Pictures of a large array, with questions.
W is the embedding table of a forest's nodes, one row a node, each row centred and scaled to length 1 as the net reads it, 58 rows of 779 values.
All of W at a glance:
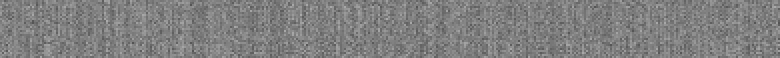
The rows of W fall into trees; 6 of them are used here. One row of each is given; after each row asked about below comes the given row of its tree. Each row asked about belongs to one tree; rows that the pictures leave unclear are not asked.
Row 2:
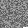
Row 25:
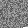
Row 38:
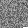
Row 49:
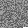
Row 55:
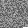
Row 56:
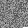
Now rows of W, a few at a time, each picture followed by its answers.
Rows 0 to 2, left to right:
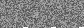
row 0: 55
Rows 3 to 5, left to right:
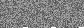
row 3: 55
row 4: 2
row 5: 56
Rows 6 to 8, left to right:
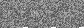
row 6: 25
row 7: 25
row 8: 25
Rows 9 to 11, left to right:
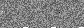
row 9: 49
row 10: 38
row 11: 25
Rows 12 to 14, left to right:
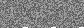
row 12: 56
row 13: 25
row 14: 25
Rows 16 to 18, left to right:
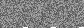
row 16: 55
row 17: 56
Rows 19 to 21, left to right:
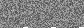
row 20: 49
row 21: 55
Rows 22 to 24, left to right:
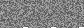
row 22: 49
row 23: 49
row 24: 2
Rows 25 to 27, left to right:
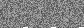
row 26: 56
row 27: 55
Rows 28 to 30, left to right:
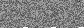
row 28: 49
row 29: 25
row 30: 25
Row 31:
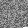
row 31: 25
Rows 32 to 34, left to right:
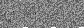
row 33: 25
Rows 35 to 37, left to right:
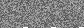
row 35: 2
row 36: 55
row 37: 49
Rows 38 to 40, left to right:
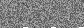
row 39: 49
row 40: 56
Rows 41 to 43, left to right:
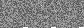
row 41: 55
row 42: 2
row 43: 2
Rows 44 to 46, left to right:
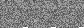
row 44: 55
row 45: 55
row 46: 55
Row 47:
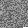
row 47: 49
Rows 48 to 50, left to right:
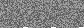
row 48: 49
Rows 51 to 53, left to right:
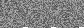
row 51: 55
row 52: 49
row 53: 49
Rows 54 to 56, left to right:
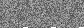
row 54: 38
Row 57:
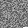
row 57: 25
